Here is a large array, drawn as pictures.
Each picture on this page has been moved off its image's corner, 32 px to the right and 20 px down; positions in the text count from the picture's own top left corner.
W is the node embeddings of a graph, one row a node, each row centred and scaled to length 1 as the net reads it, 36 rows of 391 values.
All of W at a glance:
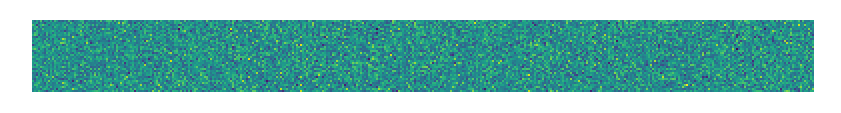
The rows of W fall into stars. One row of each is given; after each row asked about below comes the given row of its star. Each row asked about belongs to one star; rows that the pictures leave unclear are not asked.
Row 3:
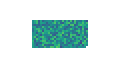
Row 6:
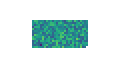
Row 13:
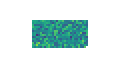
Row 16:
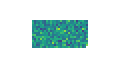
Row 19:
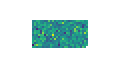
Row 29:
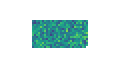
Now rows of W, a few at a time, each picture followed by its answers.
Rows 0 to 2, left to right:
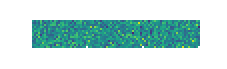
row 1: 3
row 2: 13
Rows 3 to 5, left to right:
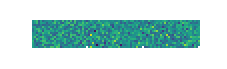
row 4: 6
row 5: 29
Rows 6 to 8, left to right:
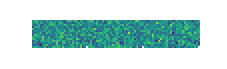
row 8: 29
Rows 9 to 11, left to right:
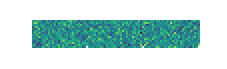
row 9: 16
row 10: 3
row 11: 16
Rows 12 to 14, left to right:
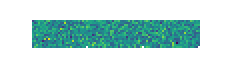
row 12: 19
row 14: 13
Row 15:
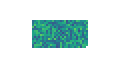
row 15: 19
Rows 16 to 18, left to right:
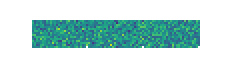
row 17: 3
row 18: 13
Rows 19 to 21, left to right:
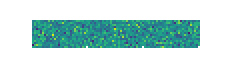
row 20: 16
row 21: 3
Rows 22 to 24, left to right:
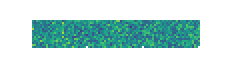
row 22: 16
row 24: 29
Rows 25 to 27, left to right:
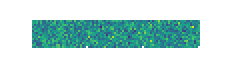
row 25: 16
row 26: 29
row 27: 29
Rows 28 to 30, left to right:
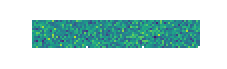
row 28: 19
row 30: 13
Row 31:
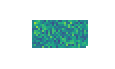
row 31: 19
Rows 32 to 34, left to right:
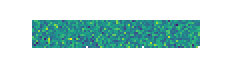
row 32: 6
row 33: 16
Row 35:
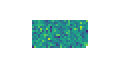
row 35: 19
